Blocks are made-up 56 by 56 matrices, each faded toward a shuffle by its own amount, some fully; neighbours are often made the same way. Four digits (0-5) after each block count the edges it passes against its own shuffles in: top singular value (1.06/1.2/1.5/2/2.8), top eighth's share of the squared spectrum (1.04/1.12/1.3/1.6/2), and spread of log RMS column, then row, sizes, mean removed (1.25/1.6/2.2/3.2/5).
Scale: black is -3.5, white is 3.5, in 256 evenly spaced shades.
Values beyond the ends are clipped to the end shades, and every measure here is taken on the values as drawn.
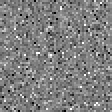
2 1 0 0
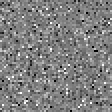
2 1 0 0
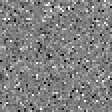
1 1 0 0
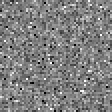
1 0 0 0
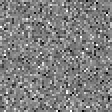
2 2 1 0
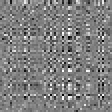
5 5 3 3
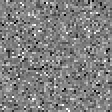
1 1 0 0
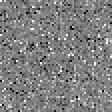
0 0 0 0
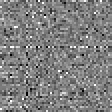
4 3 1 2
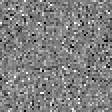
1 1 0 0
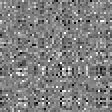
4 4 2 2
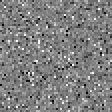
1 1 0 0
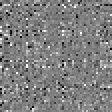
4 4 2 2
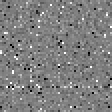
3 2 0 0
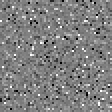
2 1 0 0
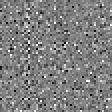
4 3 2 2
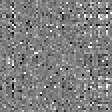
4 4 2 1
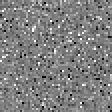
1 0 0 0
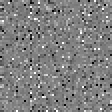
3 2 1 0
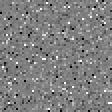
0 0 0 0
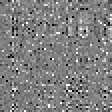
4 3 2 2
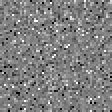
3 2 0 0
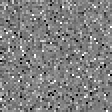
2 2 0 0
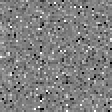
2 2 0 0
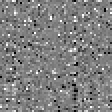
3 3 1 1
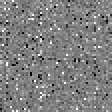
3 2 1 0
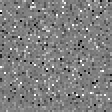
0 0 0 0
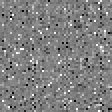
2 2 0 0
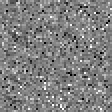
2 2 0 0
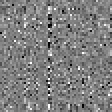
4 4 2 2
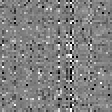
4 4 3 2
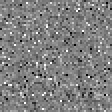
1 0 0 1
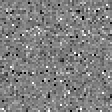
1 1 0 1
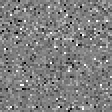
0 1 0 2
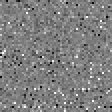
1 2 0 1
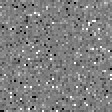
0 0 0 0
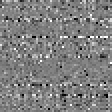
4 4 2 3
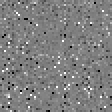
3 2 0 1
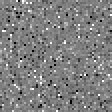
0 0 0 0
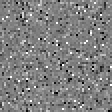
2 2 1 1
